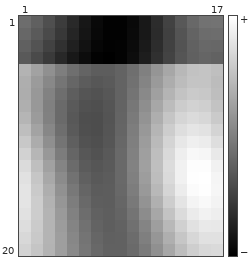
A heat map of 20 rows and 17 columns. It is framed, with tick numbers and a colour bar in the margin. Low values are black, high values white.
A horizontal seam about 20% of the way down splits the table, and the bottom part is higher. The ninth with the lowest average is the top middle. The bottom middle is the calmest part. No lone cell stands out from its neighbours.
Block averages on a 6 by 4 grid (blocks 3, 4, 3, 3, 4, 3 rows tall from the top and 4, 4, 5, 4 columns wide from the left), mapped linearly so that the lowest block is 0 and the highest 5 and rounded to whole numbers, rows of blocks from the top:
1002
2123
3134
3235
4235
4234
